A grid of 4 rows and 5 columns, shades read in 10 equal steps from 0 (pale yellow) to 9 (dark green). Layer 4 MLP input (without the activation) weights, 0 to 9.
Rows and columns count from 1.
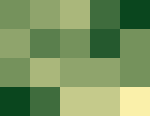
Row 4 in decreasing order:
9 7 2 2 0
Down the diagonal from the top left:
5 6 4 2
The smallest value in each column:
4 3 2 2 0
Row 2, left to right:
4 6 5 8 5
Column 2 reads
4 6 3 7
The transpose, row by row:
5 4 5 9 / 4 6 3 7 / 3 5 4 2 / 7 8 4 2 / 9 5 5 0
